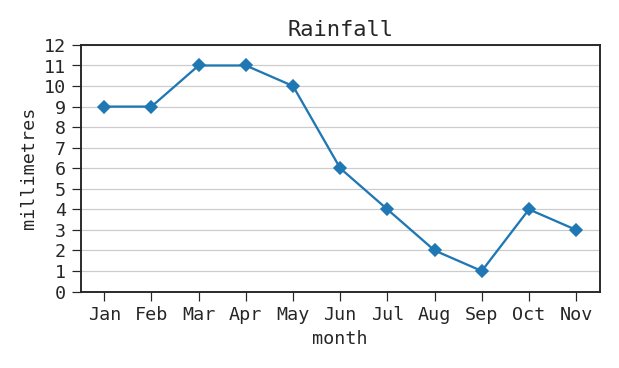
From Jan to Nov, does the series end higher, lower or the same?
lower
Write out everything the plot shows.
Title: Rainfall
x-axis: month, ticks Jan Feb Mar Apr May Jun Jul Aug Sep Oct Nov
y-axis: millimetres, ticks 0 1 2 3 4 5 6 7 8 9 10 11 12
Values:
9 9 11 11 10 6 4 2 1 4 3
